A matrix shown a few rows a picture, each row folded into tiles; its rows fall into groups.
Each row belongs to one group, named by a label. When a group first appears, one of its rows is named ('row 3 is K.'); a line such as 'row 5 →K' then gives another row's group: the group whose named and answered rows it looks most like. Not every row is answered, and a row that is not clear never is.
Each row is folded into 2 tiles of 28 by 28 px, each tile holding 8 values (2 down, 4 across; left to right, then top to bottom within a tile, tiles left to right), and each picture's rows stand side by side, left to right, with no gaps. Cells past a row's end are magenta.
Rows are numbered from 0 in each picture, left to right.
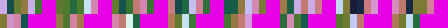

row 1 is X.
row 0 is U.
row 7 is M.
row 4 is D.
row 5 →U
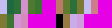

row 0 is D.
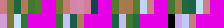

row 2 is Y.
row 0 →M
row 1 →Y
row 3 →X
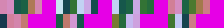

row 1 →U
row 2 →D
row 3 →Y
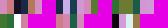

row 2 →X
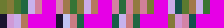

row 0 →X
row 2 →U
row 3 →U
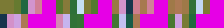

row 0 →X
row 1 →Y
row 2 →Y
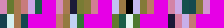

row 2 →M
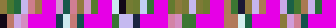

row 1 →U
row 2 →U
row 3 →Y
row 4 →M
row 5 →U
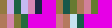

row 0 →Y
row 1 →M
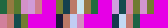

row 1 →D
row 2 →U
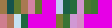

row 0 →M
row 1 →D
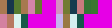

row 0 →M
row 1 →M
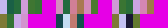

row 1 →U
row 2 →Y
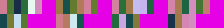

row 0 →X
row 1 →M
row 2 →Y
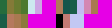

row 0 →X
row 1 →D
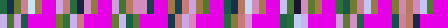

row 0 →M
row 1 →X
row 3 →D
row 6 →M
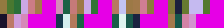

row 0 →D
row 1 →U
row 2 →Y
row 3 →D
